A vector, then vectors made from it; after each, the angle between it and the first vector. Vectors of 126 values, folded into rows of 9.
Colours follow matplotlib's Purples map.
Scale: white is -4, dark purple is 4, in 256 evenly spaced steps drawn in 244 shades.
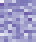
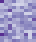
nearly opposite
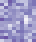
orthogonal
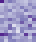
nearly opposite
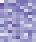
nearly parallel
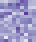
partly aligned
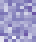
orthogonal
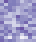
orthogonal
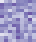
nearly parallel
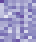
partly opposed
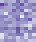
partly aligned
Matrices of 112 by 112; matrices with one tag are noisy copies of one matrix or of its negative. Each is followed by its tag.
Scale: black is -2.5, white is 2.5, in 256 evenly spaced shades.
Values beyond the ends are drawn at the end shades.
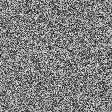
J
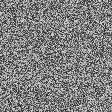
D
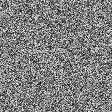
J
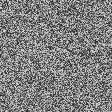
J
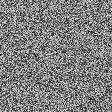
D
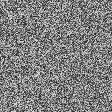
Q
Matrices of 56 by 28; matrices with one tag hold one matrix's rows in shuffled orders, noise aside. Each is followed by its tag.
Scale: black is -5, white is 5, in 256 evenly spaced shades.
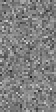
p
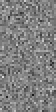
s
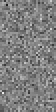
s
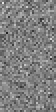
s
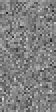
s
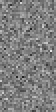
p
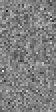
s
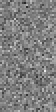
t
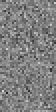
s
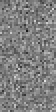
t
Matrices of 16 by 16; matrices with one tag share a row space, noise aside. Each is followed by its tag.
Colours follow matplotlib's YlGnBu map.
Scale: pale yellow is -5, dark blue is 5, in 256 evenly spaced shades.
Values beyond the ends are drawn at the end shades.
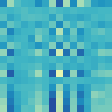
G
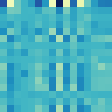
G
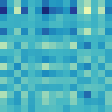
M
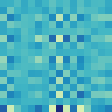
G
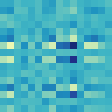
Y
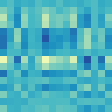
M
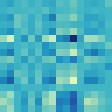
Y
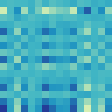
M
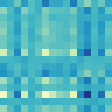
M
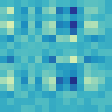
Y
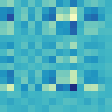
Y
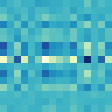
M
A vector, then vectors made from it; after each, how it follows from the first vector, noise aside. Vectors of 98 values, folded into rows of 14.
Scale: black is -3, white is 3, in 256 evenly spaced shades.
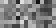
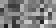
wrapped around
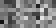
wrapped around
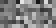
sign-scrambled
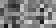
wrapped around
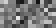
sign-scrambled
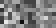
wrapped around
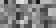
sign-scrambled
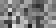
wrapped around
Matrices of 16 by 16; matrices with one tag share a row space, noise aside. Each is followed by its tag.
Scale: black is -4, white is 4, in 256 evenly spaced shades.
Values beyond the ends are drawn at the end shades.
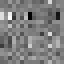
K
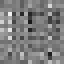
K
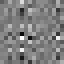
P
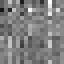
K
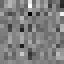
P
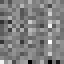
K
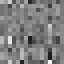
K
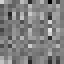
K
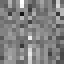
P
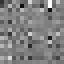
K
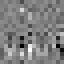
P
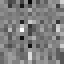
P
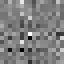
P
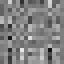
K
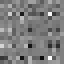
K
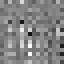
P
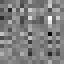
K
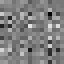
K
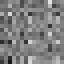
K
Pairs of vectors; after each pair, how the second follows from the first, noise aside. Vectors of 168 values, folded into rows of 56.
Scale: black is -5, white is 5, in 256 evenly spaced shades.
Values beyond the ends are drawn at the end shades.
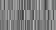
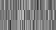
negated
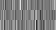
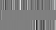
partly zeroed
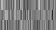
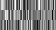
scaled up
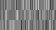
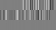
partly zeroed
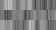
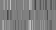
partly zeroed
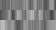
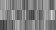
negated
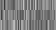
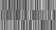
reversed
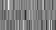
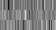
negated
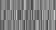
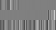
partly zeroed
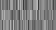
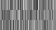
negated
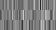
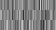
negated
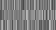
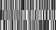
scaled up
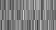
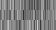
negated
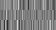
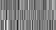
negated
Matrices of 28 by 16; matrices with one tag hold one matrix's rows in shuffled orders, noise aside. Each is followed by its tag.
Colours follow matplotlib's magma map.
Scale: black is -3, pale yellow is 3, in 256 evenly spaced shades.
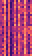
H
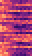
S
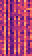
H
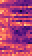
S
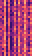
H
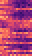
S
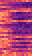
S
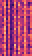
H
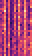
H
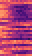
S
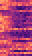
S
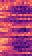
S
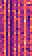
H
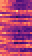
S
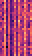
H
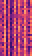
H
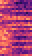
S
